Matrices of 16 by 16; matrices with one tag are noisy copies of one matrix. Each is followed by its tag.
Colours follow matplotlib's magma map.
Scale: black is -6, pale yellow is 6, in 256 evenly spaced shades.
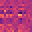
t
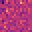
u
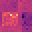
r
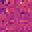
u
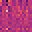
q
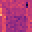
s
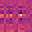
t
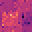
r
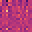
q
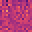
q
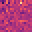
u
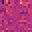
u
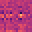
t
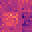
r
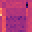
s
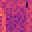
s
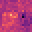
r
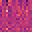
q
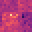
r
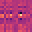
t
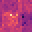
r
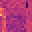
s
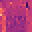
s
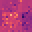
r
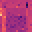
s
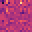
u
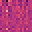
q
